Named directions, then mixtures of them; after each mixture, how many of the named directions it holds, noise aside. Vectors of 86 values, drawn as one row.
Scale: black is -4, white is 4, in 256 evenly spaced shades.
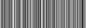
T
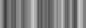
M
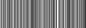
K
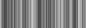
two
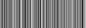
two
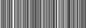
two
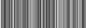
three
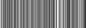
two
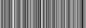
one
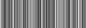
three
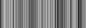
three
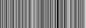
one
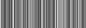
three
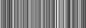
three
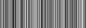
two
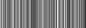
one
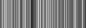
three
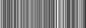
two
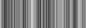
two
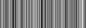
two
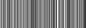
one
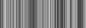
two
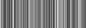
three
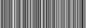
one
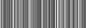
three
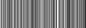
one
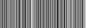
two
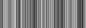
three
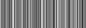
two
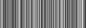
three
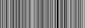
one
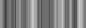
one
